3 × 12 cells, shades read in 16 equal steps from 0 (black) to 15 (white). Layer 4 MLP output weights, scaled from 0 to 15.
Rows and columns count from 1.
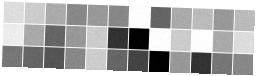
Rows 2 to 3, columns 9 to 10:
12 15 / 9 3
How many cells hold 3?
2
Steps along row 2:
down down up up down down up down up down up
